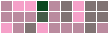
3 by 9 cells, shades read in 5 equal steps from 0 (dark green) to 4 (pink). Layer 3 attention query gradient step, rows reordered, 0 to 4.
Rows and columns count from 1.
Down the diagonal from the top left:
3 3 2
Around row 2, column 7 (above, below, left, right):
4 3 2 2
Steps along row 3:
down down up down same same down up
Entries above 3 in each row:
3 1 2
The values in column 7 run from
3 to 4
